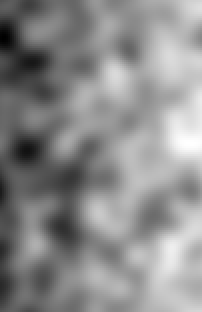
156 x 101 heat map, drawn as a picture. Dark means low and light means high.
No lone cell stands out from its neighbours. Values rise toward the right. The top left is the ninth with the lowest average. The texture varies smoothly and slowly.
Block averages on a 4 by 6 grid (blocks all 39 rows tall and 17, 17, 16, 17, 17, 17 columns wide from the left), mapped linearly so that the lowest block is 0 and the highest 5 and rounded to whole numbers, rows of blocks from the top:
012334
113335
112334
122344
